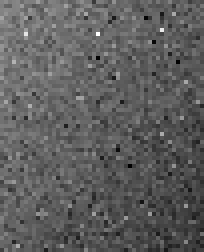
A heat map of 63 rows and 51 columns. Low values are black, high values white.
The field climbs toward the top left. The top left is the ninth with the highest average. There are no regular stripes. The grain is fine, like static.
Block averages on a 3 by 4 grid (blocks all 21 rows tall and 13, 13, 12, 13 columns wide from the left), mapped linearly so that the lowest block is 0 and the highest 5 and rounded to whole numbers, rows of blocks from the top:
5432 | 4321 | 3210
